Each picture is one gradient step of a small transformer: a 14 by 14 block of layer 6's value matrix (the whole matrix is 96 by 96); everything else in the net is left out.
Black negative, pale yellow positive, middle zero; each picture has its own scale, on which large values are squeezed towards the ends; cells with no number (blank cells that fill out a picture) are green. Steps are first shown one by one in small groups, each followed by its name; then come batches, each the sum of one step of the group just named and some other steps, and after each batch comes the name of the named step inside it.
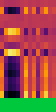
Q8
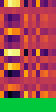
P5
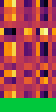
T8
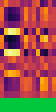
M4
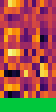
P5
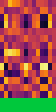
P5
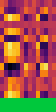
M4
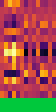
P5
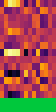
P5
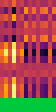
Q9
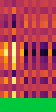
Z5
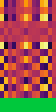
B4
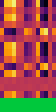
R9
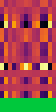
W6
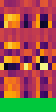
W6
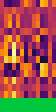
Z5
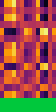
R9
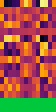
B4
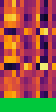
R9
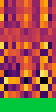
B4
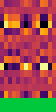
W6
